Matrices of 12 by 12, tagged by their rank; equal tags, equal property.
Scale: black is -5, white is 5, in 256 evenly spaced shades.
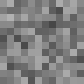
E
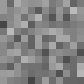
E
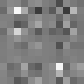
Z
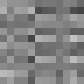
Z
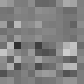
Z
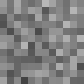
E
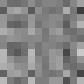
Z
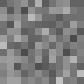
E
